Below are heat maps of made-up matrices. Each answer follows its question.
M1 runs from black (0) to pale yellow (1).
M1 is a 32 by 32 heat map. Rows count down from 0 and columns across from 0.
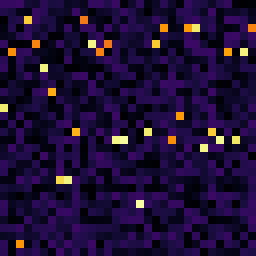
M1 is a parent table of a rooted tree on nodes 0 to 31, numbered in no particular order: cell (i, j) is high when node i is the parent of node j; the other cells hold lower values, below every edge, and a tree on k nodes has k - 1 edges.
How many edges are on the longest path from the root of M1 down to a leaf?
13
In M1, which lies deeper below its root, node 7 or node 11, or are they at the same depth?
node 11
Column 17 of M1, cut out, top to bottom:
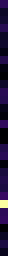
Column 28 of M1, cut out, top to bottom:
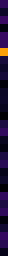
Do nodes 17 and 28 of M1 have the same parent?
no
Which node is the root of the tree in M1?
16
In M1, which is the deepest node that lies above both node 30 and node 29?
17
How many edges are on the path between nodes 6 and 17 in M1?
6
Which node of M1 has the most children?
17
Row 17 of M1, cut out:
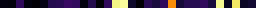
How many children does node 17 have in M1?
5
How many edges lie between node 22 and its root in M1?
5
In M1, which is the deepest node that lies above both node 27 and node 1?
17
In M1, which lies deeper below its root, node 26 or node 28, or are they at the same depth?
node 28
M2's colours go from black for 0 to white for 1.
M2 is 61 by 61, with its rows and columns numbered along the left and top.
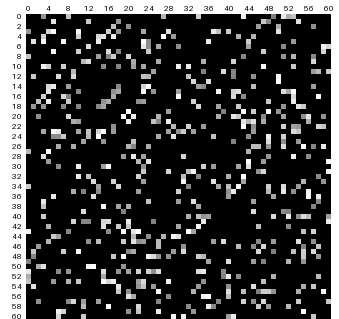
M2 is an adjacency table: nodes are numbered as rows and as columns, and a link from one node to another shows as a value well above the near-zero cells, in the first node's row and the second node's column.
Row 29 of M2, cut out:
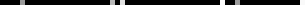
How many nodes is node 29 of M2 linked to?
6
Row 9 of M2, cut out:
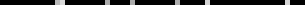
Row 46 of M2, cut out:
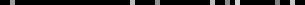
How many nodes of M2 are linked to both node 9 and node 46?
1
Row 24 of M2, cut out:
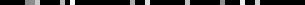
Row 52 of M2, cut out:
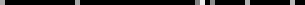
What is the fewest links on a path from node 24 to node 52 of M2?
3
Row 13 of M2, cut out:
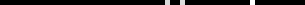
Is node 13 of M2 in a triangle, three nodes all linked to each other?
no
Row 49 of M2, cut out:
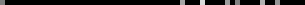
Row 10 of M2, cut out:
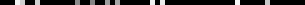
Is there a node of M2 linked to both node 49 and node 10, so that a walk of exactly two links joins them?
yes
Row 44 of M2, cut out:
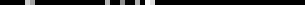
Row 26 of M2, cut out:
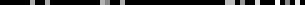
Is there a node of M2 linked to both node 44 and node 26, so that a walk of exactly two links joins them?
yes
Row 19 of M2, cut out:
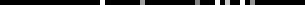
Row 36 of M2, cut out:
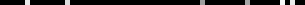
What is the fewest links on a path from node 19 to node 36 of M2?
3
